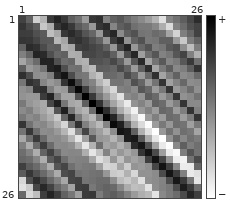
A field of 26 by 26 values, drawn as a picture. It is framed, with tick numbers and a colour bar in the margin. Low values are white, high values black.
Histogram: bell-shaped. Mirror symmetry: none. Grain: diagonal, down to the right.
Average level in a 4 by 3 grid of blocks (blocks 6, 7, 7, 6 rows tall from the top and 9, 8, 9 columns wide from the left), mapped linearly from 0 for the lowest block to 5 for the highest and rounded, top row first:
552
423
110
302
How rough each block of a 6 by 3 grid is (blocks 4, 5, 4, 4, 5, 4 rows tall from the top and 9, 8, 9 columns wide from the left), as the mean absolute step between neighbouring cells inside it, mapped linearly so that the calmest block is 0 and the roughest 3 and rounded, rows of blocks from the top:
1 2 1
1 1 2
2 2 2
2 3 2
1 2 3
2 0 2
